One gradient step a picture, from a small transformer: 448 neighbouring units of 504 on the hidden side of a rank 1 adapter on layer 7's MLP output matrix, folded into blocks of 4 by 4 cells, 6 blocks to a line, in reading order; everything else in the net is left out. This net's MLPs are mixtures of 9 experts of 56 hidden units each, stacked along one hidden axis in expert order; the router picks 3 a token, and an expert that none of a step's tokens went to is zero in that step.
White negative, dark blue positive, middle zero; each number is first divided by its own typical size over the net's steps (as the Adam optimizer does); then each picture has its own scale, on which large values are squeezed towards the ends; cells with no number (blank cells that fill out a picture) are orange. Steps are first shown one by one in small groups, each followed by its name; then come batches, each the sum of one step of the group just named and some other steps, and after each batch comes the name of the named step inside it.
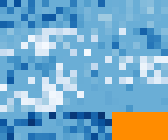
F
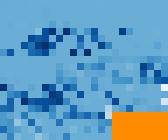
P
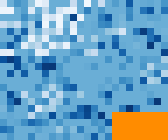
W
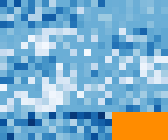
F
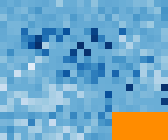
F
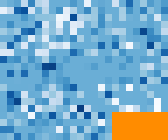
W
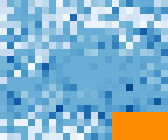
W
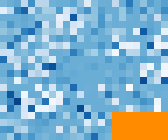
W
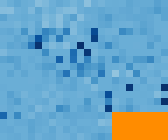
W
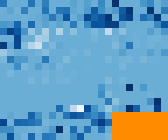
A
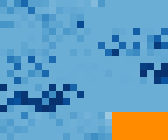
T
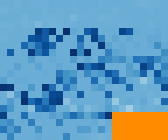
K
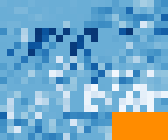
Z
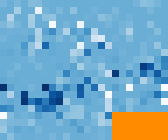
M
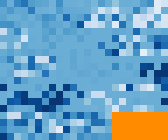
T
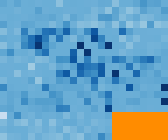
M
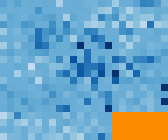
Z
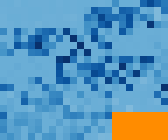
K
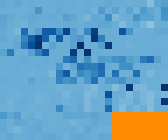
Z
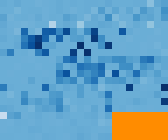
M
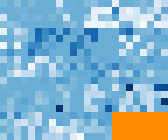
Z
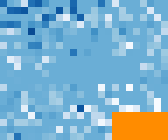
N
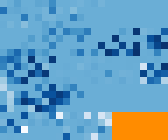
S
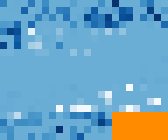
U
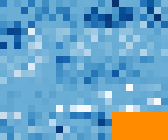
U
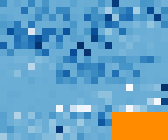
U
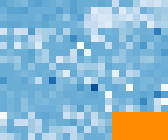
N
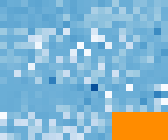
N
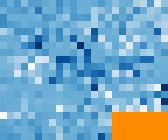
N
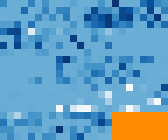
U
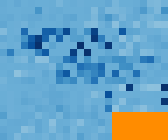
S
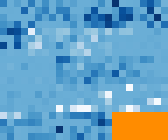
U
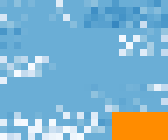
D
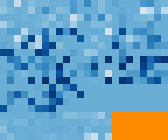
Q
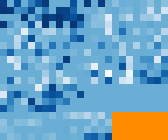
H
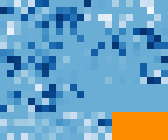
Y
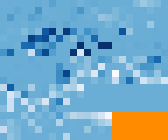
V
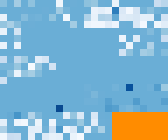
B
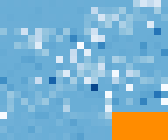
V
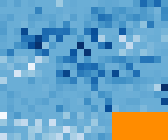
D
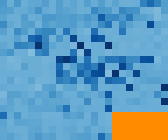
H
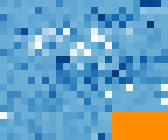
Q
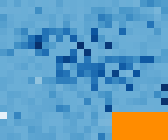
Q
